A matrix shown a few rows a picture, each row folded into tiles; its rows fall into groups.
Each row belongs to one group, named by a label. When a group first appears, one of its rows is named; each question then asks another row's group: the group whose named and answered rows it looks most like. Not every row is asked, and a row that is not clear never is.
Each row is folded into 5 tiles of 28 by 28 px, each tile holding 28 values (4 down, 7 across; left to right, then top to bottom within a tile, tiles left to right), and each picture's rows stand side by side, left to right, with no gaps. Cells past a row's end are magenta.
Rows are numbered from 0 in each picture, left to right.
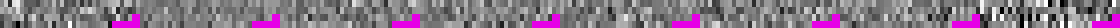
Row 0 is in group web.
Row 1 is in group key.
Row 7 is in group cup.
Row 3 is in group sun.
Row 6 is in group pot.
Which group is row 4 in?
sun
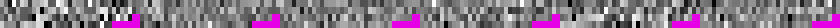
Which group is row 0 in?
sun
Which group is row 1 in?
web
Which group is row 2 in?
cup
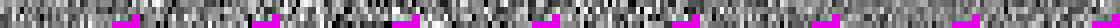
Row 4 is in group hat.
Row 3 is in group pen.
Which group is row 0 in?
cup
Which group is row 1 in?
web
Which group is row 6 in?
pen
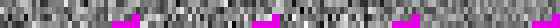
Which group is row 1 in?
pen
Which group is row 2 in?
cup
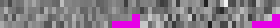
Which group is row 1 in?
pen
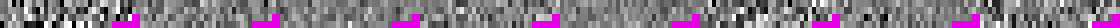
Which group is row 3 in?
pen
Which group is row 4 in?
pot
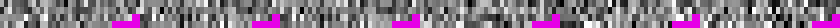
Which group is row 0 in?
pen
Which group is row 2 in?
cup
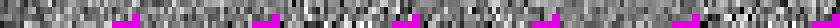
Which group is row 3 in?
key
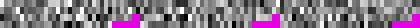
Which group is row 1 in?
pen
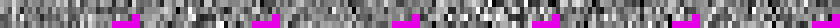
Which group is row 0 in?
cup
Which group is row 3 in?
pot
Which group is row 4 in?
web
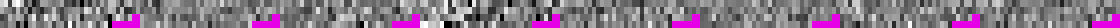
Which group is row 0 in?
web
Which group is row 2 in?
sun
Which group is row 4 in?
web
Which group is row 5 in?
pot
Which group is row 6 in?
web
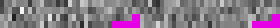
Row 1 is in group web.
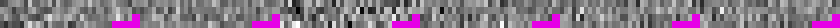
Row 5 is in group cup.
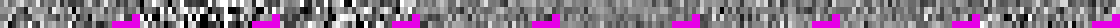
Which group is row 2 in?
sun
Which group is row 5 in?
cup
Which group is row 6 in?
hat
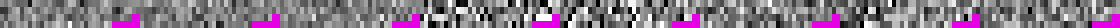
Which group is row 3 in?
pen
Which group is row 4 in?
key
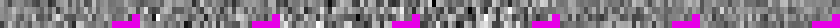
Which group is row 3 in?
sun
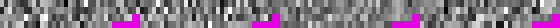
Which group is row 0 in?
pen
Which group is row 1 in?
hat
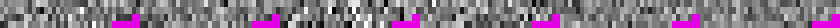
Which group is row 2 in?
key
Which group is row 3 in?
sun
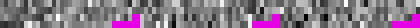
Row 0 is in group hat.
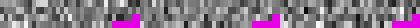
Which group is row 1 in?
sun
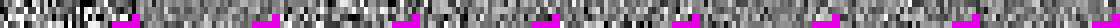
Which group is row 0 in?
hat
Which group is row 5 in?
pen
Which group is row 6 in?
pot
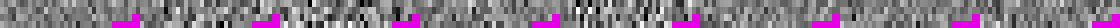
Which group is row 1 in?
sun
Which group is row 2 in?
hat
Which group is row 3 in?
key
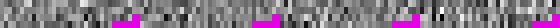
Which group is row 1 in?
pen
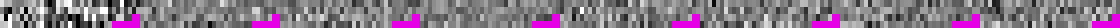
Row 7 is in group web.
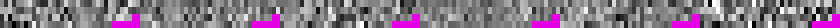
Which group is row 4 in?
hat
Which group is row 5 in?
web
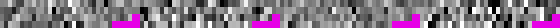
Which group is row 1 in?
hat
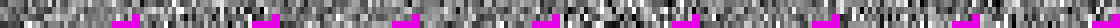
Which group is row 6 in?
cup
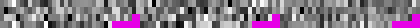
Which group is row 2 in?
cup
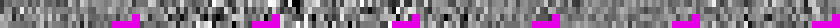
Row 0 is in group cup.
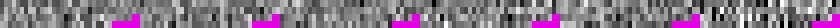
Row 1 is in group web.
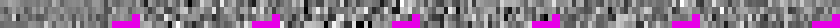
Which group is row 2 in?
sun
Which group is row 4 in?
sun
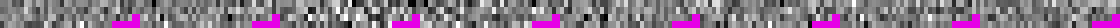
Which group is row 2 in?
pot
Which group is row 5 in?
web
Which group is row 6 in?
cup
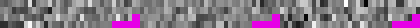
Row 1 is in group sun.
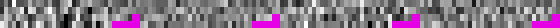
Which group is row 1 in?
pen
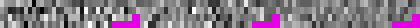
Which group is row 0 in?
web
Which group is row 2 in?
pen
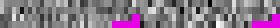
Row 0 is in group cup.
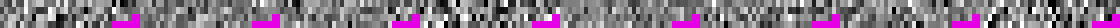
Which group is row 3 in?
pen
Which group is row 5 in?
cup
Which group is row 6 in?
key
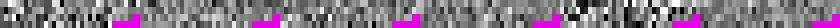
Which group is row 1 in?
pot
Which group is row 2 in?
pen
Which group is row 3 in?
sun
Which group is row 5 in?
key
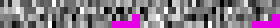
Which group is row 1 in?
hat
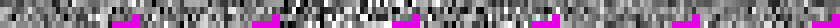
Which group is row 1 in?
cup
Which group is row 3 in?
web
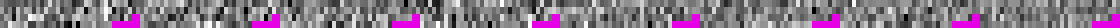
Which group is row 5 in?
hat
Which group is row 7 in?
cup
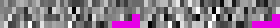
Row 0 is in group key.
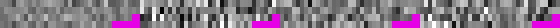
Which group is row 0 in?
pot
